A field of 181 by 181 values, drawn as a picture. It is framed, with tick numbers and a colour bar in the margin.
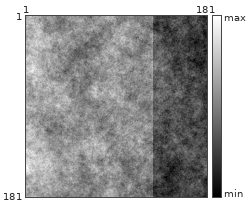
Lone odd cells: none. Seam: vertical, 70% of the way across, the left part higher. Average level on the scale: 50%. Slope: up to the left. Ninth with the highest average: bottom left.
